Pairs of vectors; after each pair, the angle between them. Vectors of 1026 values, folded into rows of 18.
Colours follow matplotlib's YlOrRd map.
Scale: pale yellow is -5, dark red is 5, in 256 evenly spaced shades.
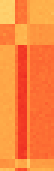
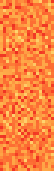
orthogonal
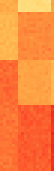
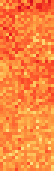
partly opposed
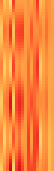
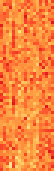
partly opposed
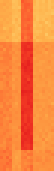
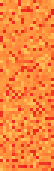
orthogonal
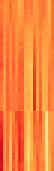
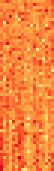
partly aligned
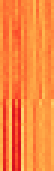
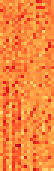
partly aligned
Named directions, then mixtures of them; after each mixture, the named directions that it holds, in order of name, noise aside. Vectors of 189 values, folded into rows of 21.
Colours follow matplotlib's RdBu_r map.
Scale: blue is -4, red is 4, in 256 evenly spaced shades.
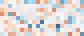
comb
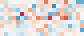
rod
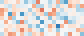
comb, rod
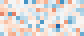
comb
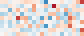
comb, rod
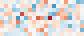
rod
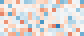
comb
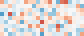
comb, rod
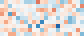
comb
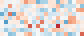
comb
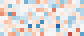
comb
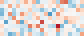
comb, rod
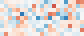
rod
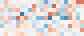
rod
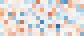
comb, rod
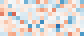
comb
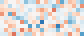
comb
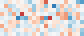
comb, rod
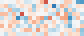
comb, rod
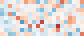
comb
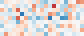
rod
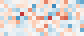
rod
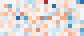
comb, rod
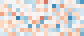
comb, rod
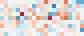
rod
